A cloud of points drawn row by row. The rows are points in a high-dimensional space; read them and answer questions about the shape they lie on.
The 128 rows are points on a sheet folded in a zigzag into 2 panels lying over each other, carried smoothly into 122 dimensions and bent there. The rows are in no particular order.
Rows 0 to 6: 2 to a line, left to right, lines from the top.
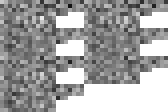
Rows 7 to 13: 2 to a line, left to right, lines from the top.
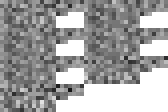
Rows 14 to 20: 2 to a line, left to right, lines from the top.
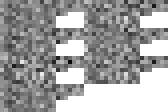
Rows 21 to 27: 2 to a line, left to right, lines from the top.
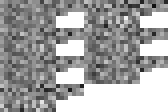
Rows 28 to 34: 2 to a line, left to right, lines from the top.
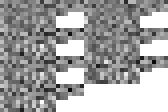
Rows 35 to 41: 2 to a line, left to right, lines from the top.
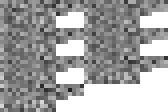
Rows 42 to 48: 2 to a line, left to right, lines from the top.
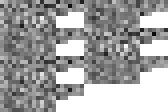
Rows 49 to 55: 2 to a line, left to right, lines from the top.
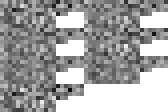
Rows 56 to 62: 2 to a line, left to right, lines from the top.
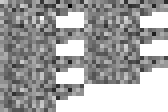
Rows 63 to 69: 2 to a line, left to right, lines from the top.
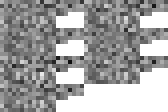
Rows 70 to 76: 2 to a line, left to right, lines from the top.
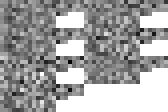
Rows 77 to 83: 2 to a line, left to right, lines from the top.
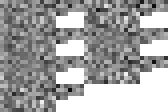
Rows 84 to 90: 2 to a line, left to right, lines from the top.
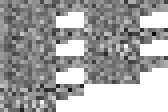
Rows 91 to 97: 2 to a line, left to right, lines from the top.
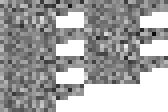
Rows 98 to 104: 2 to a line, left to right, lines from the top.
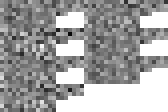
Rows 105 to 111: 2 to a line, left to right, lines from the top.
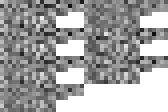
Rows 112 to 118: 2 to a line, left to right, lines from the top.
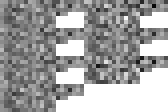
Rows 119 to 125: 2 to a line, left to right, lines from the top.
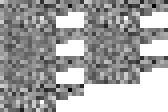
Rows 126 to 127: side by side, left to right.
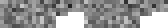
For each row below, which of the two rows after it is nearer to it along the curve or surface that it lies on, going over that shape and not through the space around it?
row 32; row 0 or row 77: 77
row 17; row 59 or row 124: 59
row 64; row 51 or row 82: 82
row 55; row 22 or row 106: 22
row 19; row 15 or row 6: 15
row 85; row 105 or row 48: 105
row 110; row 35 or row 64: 35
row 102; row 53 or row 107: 53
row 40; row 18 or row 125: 125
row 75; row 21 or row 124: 21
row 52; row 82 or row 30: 82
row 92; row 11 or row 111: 111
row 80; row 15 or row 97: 97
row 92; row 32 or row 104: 104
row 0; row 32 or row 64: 64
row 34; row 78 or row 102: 78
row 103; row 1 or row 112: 112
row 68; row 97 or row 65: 65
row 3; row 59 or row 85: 85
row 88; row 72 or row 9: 72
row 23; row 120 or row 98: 120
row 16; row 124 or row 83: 124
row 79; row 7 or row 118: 7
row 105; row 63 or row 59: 63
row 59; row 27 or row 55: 55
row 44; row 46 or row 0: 0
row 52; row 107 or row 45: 45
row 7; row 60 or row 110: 110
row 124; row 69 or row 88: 88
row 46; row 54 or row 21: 54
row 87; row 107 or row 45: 45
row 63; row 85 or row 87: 85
